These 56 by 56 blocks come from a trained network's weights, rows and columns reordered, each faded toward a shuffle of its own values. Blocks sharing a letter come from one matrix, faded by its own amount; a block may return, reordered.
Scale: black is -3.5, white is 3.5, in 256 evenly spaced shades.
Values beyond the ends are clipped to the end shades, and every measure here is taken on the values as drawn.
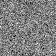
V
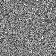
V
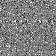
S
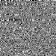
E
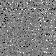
S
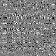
E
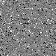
S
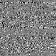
E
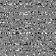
E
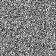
V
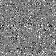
S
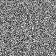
V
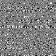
E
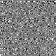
E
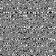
E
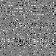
E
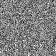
V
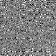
E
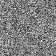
V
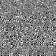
E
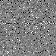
S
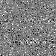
S
